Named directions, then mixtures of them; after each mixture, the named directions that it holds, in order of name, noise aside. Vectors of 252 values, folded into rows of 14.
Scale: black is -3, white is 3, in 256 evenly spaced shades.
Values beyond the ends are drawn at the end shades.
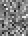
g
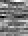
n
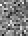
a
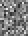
a, g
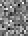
a, g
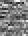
a, n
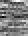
n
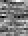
n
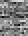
a, n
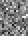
g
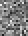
a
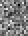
a, g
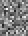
a, g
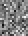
g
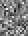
a, g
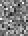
a, g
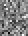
g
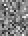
g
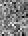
a, g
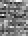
g, n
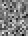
g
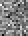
a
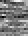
n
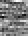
n
